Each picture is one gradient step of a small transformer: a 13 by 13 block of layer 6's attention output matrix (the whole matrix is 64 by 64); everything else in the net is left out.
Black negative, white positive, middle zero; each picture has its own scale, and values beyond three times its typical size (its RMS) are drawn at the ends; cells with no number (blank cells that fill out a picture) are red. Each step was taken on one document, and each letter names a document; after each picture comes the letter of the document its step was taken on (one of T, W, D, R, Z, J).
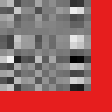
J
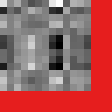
J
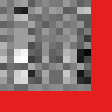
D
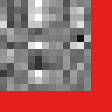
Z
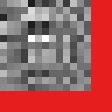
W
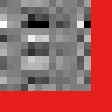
W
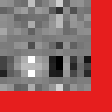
J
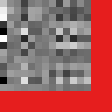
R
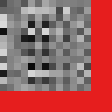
W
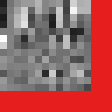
R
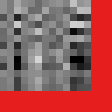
J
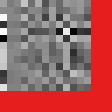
R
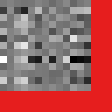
D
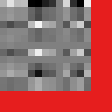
Z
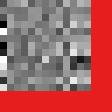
R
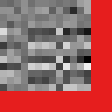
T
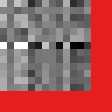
D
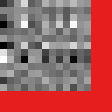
R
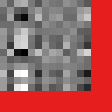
D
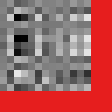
D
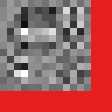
D
